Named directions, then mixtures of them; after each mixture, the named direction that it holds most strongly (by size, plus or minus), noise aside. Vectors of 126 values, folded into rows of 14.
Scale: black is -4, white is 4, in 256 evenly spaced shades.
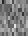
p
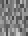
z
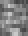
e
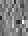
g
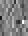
g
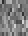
p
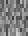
z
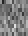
p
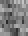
e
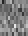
p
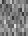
p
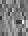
g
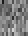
p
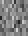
g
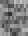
e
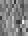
g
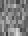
z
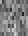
p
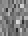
g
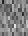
p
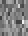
g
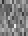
p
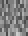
z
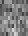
p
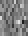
g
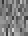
z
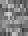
e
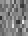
g
